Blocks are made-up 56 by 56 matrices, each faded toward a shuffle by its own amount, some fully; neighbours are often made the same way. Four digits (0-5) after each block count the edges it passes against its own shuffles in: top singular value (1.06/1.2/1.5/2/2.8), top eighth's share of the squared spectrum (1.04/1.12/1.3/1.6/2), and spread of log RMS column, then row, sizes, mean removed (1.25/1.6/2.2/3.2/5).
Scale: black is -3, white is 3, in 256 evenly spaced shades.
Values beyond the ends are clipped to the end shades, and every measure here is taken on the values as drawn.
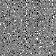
3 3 2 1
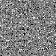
3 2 1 1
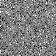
2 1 1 0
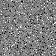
0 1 0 0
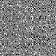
4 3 2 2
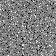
0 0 0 0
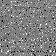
3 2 0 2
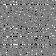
4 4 1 2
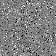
2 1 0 0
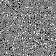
2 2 0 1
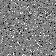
0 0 0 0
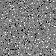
1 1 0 0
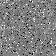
1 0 0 0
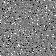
1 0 0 0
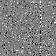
2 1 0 0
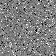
0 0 0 0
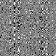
3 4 3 1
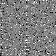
2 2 1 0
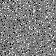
0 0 0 0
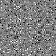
3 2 1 1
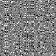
4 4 2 2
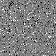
3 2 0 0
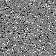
2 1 0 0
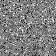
2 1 0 0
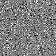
3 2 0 1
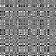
5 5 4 3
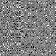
4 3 2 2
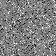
0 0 0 0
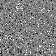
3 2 0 0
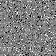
2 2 0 0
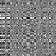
5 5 3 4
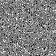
0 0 0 0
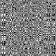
4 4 3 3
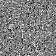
0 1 2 0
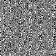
1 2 3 0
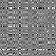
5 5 3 4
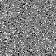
3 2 0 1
